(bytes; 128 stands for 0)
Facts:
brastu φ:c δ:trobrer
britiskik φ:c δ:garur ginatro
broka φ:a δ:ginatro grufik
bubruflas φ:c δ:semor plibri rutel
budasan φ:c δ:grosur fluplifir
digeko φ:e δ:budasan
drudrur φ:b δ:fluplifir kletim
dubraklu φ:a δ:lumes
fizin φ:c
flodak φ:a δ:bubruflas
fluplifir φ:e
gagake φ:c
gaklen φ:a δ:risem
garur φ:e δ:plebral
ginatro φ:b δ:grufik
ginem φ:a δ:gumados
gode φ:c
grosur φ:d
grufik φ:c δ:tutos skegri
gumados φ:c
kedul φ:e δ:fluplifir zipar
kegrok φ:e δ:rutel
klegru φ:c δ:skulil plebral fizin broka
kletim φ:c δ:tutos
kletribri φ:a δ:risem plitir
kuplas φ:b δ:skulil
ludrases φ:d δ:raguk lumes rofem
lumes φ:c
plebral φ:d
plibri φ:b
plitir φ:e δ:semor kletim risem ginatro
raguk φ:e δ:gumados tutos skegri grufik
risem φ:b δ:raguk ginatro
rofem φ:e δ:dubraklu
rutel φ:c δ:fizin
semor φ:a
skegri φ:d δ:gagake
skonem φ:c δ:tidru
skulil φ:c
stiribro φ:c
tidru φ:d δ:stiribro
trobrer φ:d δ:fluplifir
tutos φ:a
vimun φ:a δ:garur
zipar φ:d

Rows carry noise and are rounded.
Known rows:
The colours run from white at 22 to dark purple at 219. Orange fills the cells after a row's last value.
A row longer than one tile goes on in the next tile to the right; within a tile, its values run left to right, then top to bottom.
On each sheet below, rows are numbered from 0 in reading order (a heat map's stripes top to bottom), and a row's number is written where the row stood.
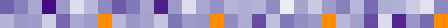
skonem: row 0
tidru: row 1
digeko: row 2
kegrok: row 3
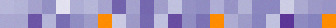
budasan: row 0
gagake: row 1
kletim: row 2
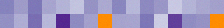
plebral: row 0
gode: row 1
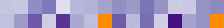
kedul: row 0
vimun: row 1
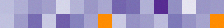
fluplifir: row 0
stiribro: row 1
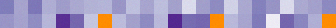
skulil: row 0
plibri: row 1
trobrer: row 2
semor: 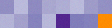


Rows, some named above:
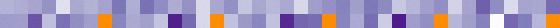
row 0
budasan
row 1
kuplas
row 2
plibri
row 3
britiskik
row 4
brastu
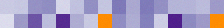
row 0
zipar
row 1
klegru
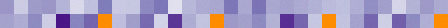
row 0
flodak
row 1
kedul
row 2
skulil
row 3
fluplifir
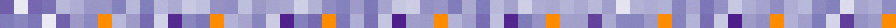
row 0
ginem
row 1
rutel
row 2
bubruflas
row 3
garur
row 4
fizin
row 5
grosur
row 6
britiskik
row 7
drudrur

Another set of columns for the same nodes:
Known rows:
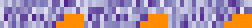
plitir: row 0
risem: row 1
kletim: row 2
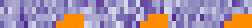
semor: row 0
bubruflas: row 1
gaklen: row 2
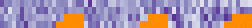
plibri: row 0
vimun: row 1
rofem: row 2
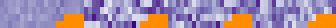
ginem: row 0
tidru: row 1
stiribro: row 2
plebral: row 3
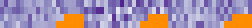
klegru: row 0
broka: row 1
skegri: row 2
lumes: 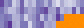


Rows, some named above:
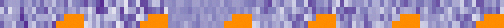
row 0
semor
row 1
rutel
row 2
kuplas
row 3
kegrok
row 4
britiskik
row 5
kegrok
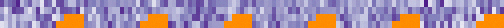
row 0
rutel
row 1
fizin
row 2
fluplifir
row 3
plibri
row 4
ludrases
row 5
garur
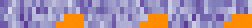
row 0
skulil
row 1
klegru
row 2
drudrur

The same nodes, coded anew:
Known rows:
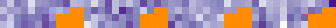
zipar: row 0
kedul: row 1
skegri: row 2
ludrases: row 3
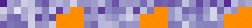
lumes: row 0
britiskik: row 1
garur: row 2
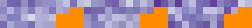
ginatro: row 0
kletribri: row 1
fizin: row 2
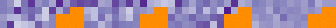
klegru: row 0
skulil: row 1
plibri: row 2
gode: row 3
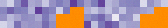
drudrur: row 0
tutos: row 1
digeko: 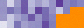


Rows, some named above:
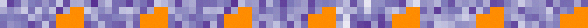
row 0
semor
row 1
fizin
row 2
rutel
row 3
kegrok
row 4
fluplifir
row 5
britiskik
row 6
kuplas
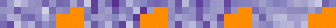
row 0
kuplas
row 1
bubruflas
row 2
kegrok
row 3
ginem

